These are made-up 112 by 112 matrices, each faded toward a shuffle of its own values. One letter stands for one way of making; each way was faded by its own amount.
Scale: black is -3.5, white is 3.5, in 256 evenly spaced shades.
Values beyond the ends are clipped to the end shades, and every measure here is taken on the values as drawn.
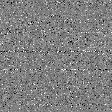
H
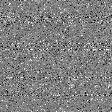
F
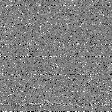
F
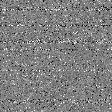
F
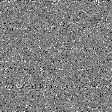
H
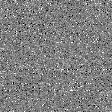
H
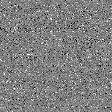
H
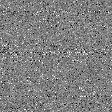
H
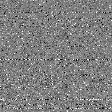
F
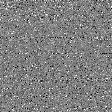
H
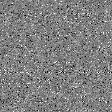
H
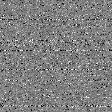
F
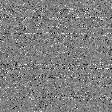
F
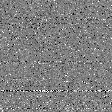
F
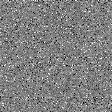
H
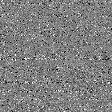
H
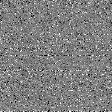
F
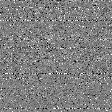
F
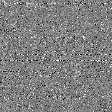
F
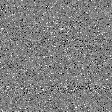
H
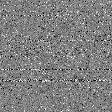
F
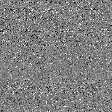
H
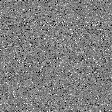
H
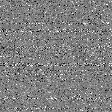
F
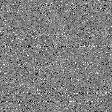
H
